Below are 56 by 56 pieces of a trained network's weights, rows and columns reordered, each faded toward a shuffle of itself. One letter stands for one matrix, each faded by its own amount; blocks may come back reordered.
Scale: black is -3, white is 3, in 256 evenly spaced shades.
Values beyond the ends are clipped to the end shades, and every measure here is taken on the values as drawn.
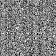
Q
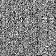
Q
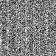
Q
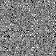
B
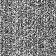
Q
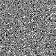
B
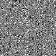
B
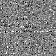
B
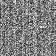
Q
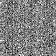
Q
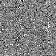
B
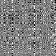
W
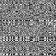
W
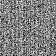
Q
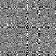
W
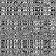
W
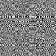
W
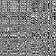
W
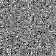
B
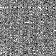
Q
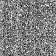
Q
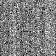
Q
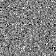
B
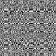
W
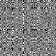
W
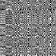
W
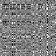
W
